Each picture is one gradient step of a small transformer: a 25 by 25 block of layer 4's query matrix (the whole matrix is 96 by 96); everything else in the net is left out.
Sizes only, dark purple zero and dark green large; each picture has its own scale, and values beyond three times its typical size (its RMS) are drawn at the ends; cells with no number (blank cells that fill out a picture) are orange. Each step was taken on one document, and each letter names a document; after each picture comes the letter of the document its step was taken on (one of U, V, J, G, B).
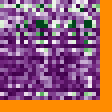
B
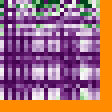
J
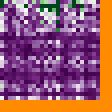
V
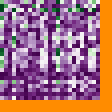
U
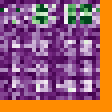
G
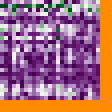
V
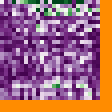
G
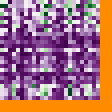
B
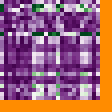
J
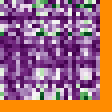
G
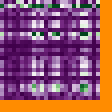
J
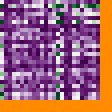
U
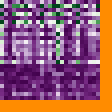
V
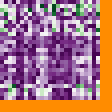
B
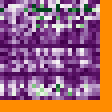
G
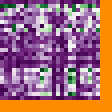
B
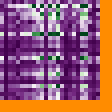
J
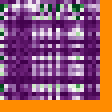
V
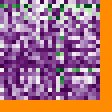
U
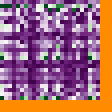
U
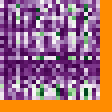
G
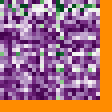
U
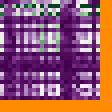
J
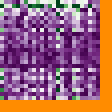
V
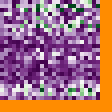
B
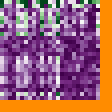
V
